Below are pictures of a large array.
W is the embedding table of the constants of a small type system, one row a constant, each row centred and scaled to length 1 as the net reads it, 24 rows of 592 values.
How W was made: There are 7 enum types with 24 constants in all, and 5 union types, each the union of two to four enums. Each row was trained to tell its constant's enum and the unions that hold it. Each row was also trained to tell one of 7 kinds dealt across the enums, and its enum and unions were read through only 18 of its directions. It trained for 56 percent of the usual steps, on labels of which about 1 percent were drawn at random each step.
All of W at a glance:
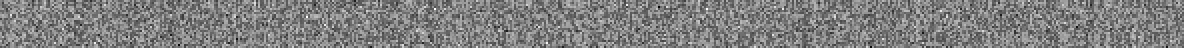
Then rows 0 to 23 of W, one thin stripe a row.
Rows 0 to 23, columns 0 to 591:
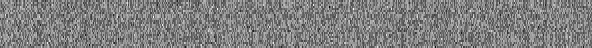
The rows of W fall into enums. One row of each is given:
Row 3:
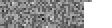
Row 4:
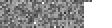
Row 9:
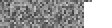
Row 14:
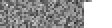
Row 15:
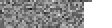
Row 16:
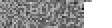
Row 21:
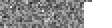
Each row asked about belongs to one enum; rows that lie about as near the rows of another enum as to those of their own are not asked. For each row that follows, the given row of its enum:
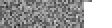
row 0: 3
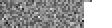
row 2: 3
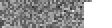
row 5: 15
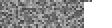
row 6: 4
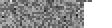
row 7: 21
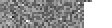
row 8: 21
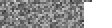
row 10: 4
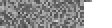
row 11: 16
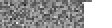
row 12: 4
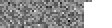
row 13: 9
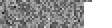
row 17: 16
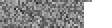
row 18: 16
